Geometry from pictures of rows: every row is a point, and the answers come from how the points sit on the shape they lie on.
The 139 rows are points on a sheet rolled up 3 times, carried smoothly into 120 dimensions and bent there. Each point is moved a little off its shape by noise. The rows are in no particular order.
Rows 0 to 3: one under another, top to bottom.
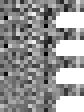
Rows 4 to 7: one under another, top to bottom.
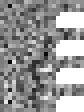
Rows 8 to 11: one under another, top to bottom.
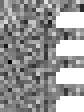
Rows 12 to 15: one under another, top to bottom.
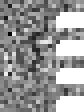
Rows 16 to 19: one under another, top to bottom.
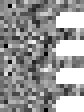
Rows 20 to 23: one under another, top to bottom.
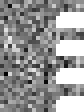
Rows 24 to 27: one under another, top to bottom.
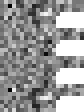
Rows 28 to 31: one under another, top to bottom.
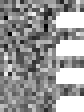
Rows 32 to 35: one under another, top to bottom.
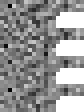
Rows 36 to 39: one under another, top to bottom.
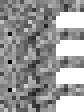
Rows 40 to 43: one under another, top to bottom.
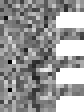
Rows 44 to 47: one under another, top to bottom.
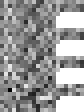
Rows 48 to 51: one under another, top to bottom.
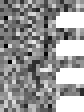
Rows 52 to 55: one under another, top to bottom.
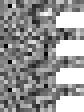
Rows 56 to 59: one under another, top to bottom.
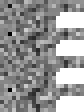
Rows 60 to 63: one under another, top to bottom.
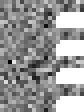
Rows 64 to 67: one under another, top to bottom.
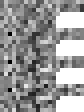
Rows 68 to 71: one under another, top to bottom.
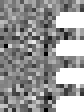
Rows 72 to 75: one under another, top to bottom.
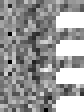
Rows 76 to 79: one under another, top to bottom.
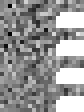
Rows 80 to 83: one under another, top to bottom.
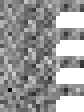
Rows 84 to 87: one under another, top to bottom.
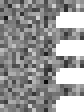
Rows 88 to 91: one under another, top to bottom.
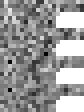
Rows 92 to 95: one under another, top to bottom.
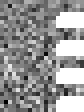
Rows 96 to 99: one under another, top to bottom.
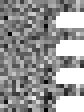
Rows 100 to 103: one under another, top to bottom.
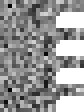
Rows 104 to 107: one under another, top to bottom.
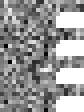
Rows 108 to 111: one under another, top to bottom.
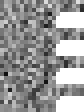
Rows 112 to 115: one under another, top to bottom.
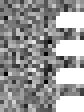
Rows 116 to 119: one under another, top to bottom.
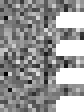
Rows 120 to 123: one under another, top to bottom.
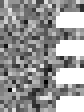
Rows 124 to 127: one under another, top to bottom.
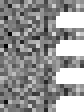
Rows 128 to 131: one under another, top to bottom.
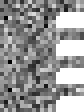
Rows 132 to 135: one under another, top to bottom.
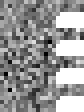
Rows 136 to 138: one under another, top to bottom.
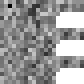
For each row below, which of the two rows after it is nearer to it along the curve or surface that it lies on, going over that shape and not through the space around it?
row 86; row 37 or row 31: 31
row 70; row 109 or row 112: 109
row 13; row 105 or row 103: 103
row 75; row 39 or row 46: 46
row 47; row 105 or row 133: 105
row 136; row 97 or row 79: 97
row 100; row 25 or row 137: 137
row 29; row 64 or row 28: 28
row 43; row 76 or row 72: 76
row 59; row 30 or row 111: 111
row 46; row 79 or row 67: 67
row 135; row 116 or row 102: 116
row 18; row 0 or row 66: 66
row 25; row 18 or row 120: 120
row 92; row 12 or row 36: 36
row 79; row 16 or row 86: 16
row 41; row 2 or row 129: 129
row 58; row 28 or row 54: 54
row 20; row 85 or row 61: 85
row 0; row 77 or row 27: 77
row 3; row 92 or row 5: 92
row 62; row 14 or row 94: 14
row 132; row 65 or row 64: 64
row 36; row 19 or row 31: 31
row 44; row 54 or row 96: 54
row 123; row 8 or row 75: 8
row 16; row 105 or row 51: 51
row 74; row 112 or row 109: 112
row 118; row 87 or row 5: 5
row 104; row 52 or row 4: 52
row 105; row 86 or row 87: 86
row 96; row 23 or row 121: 121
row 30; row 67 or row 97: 67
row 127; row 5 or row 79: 5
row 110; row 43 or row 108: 108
